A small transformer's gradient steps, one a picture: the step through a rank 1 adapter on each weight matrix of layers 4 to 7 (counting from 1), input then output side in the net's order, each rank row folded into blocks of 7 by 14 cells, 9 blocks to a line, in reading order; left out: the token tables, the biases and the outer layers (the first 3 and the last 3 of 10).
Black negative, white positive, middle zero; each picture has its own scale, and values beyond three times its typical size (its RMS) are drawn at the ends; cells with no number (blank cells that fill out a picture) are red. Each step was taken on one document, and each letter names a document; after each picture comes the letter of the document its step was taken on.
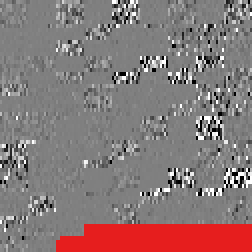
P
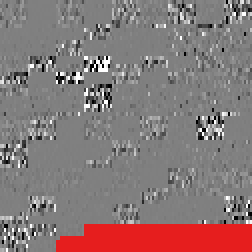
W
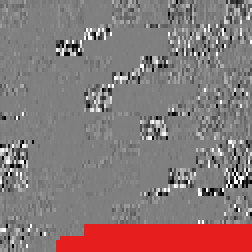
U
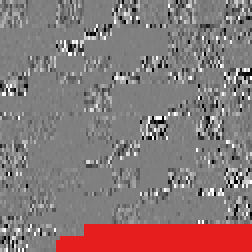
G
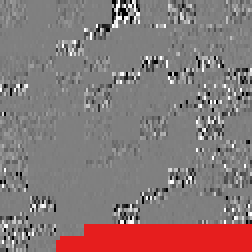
W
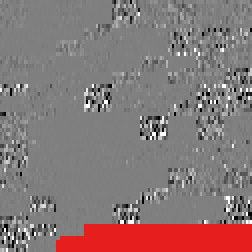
W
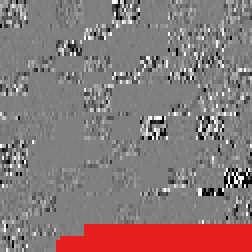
U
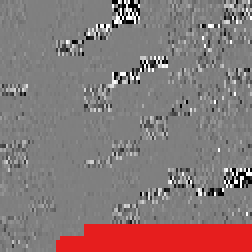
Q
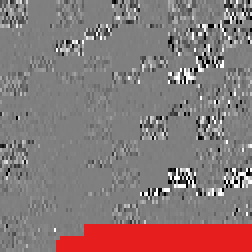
Q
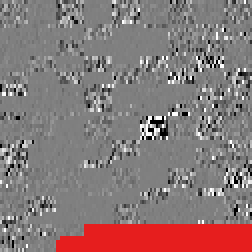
G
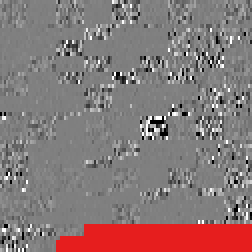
G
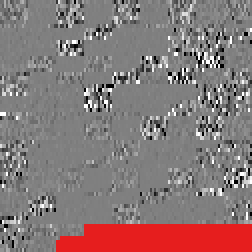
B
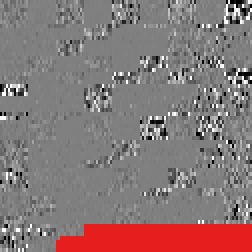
G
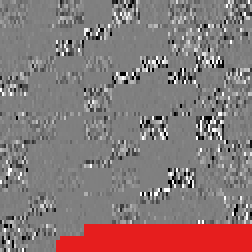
P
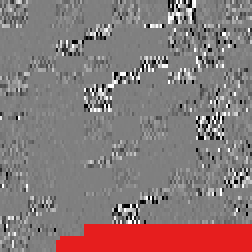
Q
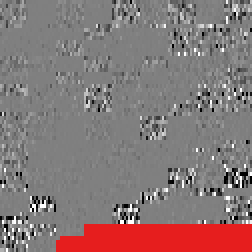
W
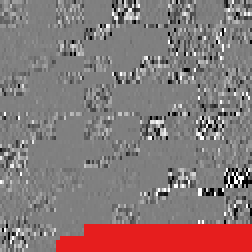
U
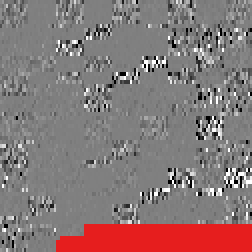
B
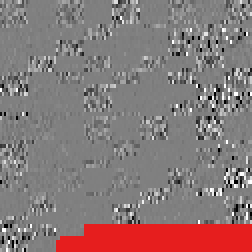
P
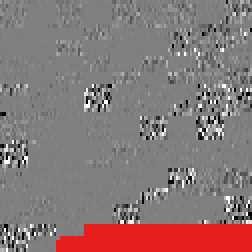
W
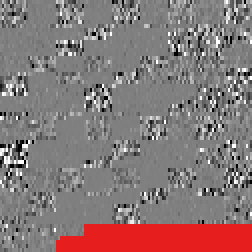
G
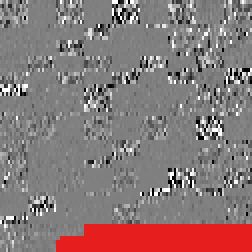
B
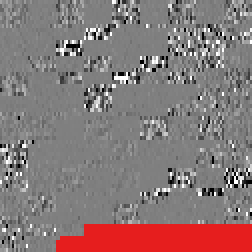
G
